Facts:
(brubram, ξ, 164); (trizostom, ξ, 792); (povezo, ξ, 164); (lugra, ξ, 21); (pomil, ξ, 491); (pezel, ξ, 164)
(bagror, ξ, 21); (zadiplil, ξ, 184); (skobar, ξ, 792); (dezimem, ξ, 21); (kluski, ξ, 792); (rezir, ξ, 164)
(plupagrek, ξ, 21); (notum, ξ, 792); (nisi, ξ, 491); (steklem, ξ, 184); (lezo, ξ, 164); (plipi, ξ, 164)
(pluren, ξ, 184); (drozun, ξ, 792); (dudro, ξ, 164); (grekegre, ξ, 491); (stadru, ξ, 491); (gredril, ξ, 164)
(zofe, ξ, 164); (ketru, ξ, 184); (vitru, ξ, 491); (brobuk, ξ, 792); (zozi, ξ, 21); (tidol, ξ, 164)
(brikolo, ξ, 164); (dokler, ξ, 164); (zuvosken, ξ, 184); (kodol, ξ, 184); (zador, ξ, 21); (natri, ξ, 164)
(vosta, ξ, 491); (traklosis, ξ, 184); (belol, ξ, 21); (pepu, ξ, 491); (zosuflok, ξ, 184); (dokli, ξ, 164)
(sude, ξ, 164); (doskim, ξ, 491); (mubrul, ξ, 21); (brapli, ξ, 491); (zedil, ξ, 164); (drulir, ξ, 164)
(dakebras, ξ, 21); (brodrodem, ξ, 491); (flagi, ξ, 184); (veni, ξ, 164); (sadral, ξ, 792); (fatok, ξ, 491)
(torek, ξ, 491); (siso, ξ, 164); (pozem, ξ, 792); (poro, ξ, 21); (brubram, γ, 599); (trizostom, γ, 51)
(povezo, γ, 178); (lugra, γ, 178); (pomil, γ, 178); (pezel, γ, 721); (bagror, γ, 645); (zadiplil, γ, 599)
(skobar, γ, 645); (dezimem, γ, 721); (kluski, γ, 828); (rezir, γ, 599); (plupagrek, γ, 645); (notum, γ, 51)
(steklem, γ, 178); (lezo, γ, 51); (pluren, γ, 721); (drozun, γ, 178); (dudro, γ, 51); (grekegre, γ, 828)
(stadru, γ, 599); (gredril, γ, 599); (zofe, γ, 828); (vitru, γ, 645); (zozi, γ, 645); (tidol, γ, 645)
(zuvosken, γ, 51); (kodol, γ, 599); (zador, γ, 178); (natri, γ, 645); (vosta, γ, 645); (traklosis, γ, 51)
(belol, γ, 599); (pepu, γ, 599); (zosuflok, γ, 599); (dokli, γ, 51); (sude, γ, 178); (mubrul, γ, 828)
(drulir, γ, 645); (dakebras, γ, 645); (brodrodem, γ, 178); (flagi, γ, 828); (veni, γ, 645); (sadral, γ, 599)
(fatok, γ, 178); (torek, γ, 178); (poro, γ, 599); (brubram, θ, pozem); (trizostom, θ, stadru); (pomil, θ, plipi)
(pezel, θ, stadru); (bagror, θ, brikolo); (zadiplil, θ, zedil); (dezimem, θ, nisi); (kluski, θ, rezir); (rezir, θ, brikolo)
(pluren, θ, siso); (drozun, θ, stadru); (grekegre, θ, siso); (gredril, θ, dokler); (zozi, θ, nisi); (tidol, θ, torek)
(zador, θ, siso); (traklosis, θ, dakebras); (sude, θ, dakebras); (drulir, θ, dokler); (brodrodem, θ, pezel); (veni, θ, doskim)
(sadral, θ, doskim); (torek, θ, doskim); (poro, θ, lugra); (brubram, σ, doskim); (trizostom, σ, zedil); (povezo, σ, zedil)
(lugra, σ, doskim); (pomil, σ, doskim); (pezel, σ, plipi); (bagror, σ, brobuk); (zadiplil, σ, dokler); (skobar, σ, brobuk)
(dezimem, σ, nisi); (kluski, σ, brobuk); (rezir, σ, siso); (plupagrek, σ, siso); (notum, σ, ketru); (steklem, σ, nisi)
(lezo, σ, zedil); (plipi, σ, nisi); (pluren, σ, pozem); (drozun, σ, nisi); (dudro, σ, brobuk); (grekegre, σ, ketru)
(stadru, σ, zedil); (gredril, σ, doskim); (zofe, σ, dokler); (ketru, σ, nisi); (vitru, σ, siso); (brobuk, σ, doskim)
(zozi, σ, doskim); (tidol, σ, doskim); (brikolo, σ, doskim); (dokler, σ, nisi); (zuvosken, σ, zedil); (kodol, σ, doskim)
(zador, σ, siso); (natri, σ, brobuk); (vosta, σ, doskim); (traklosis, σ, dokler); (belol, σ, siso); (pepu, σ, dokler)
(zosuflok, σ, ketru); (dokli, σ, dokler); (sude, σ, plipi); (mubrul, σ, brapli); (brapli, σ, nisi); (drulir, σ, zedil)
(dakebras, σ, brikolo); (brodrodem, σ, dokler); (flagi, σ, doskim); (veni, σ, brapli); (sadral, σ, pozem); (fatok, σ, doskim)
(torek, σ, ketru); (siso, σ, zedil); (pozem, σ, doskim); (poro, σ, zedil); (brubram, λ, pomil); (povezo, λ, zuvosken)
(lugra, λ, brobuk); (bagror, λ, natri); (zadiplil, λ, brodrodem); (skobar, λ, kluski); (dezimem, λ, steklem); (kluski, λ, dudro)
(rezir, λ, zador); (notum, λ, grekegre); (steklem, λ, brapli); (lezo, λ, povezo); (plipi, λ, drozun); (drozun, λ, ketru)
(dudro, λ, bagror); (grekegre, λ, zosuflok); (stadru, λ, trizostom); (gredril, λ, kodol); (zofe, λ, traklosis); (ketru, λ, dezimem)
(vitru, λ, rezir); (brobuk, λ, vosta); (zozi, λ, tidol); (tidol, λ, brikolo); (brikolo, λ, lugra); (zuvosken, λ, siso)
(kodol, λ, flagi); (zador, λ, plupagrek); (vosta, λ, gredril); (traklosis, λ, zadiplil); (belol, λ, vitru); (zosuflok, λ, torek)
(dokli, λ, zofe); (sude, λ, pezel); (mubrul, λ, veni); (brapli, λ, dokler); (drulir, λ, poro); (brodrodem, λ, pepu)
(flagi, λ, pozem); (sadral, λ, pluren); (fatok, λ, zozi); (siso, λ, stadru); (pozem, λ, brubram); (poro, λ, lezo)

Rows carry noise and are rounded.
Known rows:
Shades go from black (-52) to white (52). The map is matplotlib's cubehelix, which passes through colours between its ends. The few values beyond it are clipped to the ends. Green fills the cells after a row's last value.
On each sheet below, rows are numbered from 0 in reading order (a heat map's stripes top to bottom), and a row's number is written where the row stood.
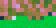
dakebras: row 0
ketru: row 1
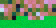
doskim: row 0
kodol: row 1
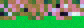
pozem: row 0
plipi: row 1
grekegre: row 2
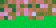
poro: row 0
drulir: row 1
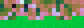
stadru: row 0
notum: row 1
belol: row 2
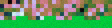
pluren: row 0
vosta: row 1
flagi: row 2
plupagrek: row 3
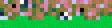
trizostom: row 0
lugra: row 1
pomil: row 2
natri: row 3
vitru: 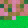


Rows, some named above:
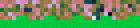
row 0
kodol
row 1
gredril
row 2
lugra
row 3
sadral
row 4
zuvosken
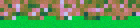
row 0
bagror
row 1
plupagrek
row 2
vosta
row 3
brapli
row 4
ketru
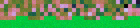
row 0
steklem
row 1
zedil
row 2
traklosis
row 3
plupagrek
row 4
drozun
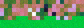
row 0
fatok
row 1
veni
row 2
kluski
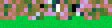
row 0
povezo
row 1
stadru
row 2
torek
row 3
dudro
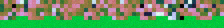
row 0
stadru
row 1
dokli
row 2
brobuk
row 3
rezir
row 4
zofe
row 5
grekegre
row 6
pezel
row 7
traklosis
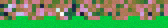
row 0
siso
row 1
brodrodem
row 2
veni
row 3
tidol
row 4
povezo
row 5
mubrul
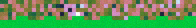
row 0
dezimem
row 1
zedil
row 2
zador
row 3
brobuk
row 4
vitru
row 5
brikolo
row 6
dokler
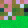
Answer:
brubram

